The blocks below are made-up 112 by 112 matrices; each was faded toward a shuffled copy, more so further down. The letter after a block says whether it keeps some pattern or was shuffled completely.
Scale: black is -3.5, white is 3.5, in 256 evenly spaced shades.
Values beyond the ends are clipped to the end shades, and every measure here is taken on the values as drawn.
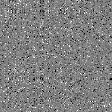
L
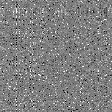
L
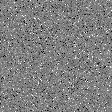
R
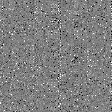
L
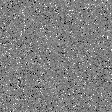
R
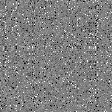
L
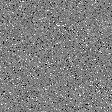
R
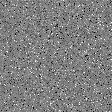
R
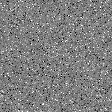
R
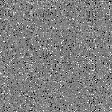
L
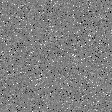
R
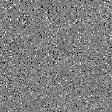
L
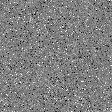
R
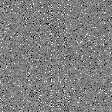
L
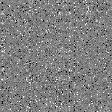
L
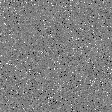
R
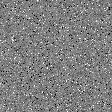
R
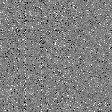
L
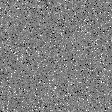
R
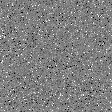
R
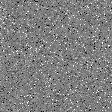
R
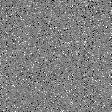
L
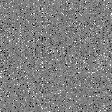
L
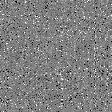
L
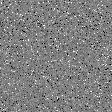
R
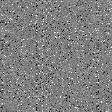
L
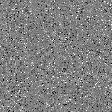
L
